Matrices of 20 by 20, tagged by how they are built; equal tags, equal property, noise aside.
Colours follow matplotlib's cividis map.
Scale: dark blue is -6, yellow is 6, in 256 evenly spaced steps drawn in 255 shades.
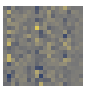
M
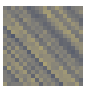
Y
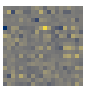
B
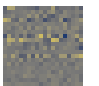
B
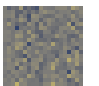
M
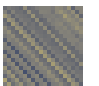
Y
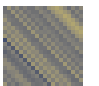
Y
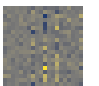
M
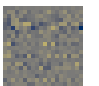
B
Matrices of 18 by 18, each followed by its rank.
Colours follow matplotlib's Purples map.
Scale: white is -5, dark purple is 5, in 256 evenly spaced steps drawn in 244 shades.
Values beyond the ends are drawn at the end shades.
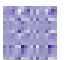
two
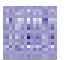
two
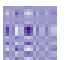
one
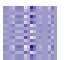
one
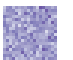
full rank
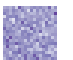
full rank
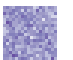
full rank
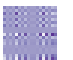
one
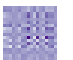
two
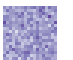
full rank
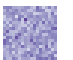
full rank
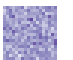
full rank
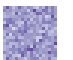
full rank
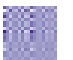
one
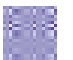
one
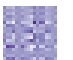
two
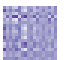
two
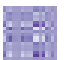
one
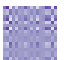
one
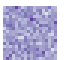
full rank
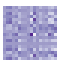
two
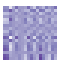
two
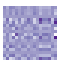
two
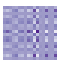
one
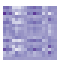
two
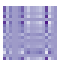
one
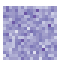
full rank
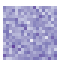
full rank
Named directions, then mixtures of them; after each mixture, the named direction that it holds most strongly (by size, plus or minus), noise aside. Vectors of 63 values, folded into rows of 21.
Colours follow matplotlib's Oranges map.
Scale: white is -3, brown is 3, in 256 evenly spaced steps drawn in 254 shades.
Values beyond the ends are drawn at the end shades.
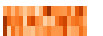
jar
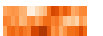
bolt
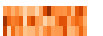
jar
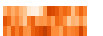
bolt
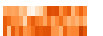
bolt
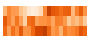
bolt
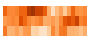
bolt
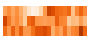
bolt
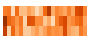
jar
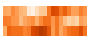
bolt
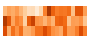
jar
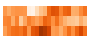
bolt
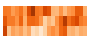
bolt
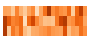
jar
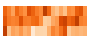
bolt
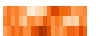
bolt
